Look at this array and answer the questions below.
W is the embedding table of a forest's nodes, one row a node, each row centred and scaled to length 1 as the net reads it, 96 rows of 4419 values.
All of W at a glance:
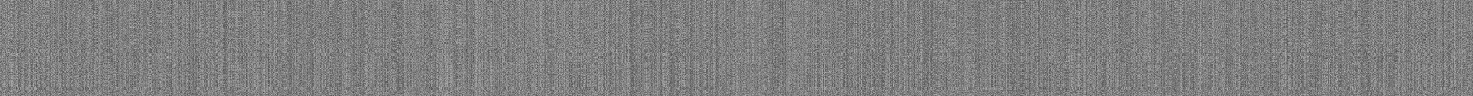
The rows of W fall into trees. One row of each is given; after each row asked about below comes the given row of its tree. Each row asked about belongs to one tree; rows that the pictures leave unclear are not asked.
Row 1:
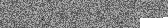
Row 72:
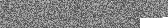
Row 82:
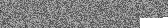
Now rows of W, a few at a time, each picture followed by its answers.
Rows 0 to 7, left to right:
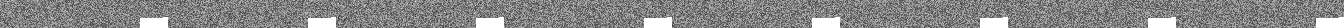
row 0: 82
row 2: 1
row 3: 82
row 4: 1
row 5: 72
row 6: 1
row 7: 72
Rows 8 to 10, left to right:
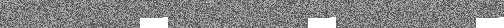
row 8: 82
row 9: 72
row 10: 1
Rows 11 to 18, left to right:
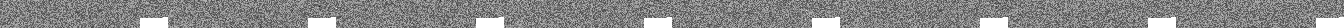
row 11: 82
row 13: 72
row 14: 82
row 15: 1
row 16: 82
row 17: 1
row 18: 1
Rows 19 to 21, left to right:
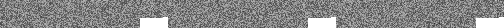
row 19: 72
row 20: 1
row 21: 82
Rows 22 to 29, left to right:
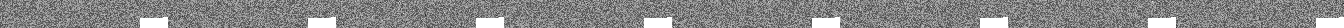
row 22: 1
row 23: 72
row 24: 82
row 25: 82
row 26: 72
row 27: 72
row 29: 1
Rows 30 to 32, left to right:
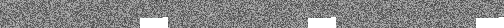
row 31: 1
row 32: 82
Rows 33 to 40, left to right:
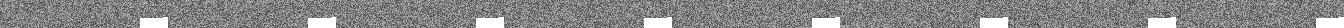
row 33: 82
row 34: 1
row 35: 72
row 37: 1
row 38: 82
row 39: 72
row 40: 72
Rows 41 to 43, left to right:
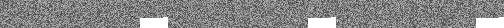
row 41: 1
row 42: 72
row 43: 72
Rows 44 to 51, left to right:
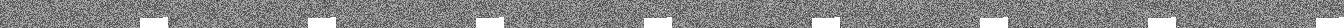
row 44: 1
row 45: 82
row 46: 1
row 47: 82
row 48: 72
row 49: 1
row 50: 1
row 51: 1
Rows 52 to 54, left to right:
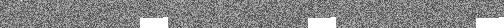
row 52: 1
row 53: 82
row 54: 82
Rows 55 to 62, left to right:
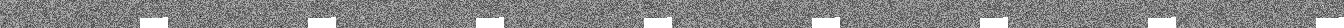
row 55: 82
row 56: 1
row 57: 1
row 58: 1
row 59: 82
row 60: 1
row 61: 1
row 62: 82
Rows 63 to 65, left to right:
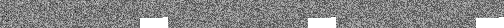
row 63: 72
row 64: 82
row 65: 82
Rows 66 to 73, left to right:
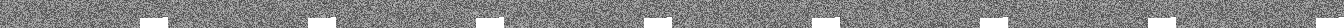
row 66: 82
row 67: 82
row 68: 1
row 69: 82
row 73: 82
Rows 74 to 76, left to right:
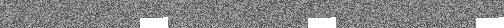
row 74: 1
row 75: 82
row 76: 82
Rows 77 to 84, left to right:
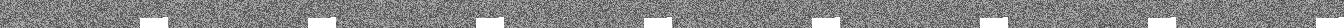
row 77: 82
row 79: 72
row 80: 82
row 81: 82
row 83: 82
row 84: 82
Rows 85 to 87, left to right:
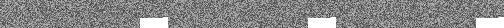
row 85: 82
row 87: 72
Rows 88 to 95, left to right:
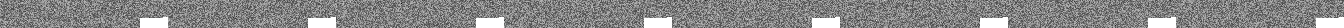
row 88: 72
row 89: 72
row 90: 82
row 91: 82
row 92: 1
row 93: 82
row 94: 1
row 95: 82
